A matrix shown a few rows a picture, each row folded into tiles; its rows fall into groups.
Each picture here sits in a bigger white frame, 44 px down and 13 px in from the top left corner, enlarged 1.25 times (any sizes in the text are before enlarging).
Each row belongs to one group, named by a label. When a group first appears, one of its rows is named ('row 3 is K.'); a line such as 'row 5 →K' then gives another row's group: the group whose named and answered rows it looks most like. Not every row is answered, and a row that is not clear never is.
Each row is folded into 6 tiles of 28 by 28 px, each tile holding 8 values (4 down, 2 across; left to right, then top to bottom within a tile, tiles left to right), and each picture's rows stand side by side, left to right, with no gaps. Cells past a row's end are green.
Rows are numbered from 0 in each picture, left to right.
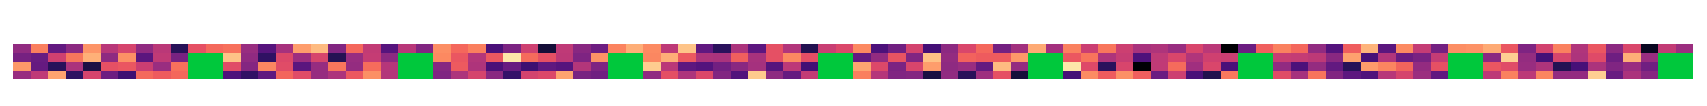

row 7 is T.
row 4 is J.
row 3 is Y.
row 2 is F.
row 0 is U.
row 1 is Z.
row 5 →Y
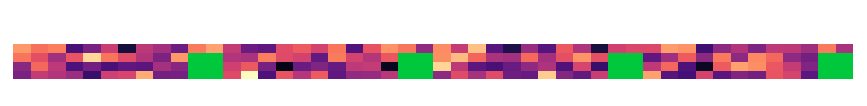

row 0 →F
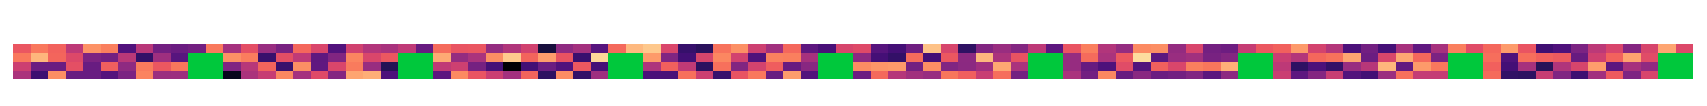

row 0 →U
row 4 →Z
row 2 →F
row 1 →Z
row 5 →U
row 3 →Z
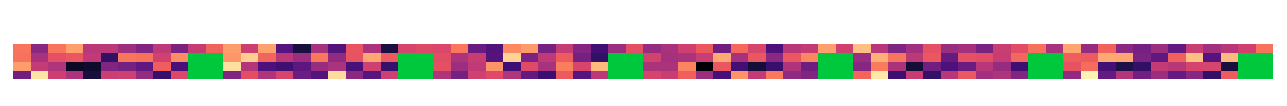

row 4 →T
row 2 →U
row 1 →Y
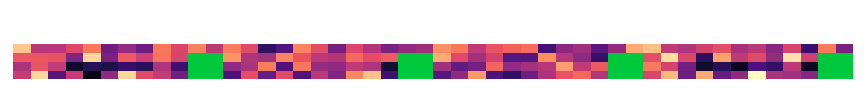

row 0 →T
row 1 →Z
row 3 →T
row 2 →U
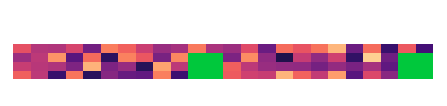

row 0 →J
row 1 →T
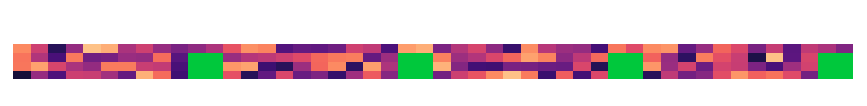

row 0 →Z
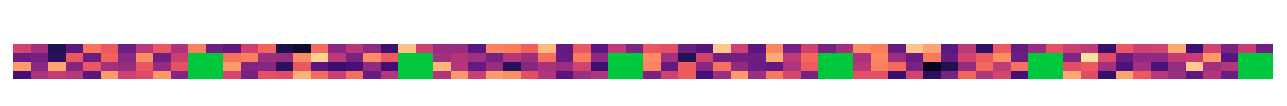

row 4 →T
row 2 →T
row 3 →Z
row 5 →T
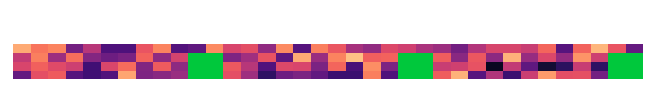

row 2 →T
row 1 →J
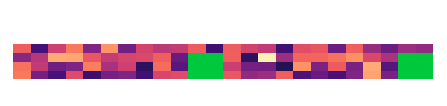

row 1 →J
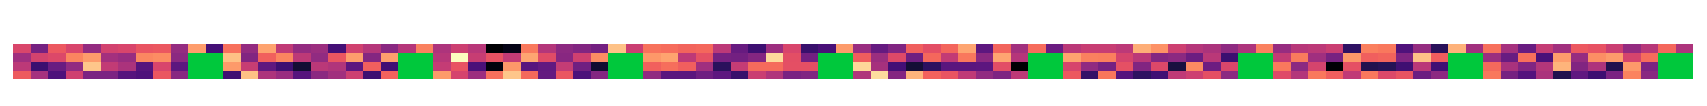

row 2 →F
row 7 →J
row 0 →J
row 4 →T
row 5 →U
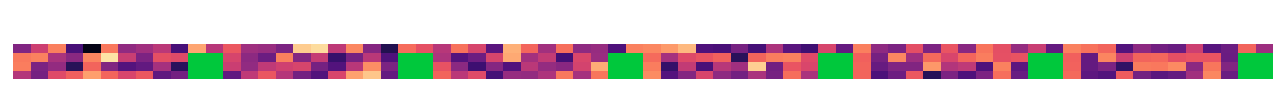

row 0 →F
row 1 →Z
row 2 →U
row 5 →J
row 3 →J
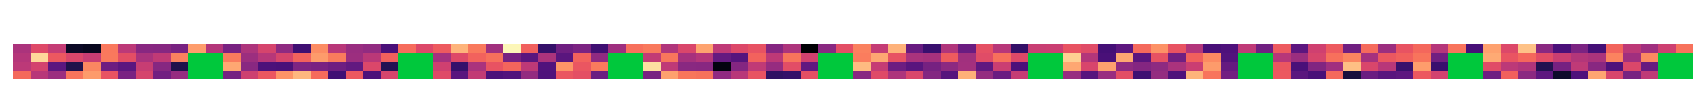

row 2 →U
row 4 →Y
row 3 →Y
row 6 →J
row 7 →Y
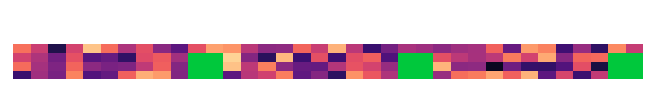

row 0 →Z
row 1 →Z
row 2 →F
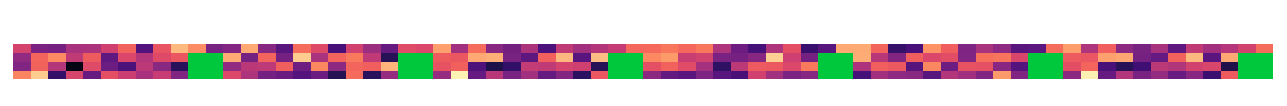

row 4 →Z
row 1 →U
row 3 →Y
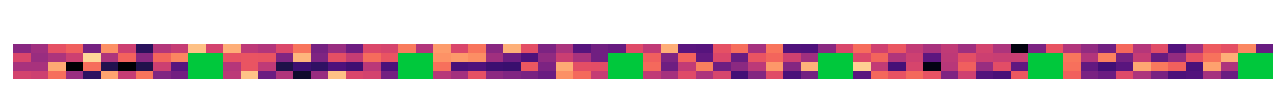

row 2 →U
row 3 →U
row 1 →T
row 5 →J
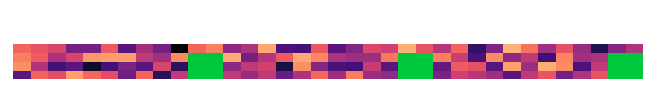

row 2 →Z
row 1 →F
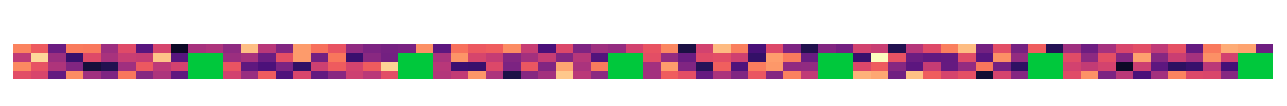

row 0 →T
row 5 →T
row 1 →U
